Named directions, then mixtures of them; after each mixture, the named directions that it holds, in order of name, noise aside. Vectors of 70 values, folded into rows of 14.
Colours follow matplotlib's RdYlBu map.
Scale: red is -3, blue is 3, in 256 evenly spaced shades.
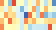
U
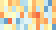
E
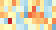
E, U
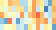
E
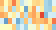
E, U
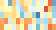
E, U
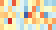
E, U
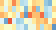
E, U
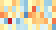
E, U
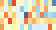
U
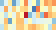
E, U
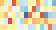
E, U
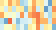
E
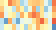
E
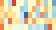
U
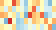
E, U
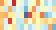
E, U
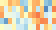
E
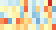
E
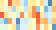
E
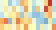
E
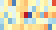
U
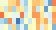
E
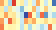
U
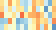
E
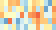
E
